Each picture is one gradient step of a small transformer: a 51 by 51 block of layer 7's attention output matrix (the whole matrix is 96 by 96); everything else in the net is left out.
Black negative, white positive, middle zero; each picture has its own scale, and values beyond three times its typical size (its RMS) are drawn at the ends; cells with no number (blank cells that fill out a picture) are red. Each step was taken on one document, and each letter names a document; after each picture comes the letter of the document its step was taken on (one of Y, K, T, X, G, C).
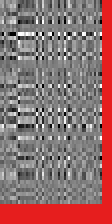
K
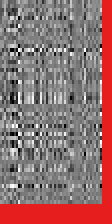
K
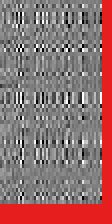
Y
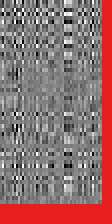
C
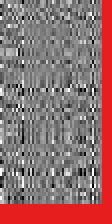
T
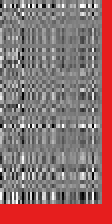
T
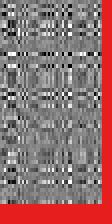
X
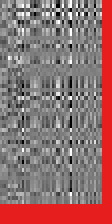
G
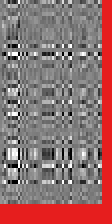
X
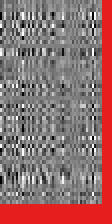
T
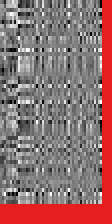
K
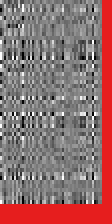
T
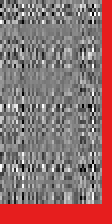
T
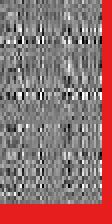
Y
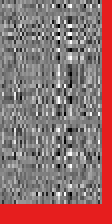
G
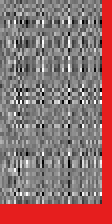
Y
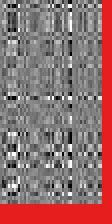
X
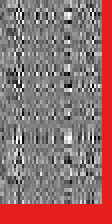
C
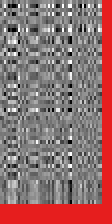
X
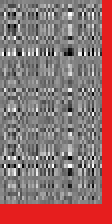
X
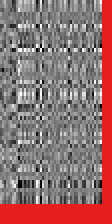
K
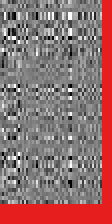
X
